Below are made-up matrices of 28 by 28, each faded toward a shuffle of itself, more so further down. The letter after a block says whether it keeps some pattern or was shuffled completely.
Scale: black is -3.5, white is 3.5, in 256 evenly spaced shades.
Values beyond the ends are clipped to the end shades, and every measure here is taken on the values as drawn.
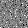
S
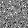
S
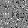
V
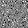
V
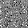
V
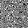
V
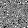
S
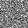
S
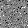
S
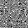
V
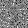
S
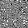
V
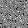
V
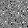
V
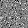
V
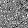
S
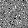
S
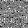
V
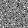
S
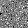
S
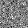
V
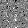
V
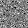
S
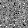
V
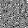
V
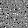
S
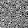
V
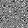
V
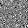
V
